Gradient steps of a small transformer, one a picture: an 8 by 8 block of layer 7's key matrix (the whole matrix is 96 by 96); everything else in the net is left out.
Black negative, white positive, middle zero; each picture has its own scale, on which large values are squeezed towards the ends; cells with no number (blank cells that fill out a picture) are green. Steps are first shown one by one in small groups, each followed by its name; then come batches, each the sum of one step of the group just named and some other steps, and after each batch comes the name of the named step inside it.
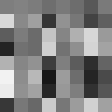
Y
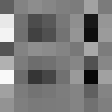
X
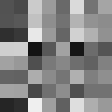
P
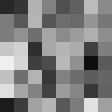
Y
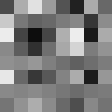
X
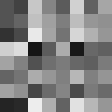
P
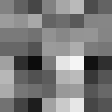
Y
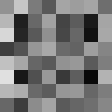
X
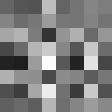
Y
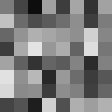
Y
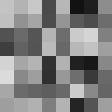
Y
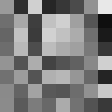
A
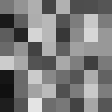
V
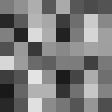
V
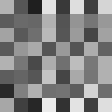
V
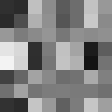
V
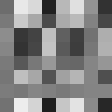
A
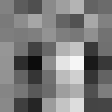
A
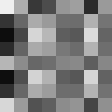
V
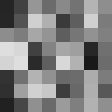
V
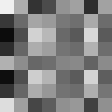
A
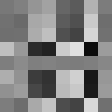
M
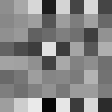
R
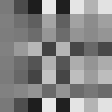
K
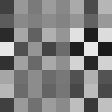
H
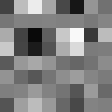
H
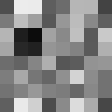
K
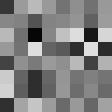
H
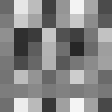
K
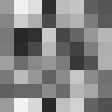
K
